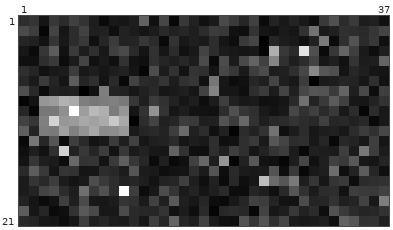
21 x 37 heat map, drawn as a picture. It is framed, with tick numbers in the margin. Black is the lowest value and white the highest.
An odd patch, higher than its surroundings, sits in the middle left. The ninth with the highest average is the middle left. No overall slope runs across the table. On average the colour sits 20% of the way up the scale. The values are skewed, with a long tail toward high values. Values change most from cell to cell in the middle left.
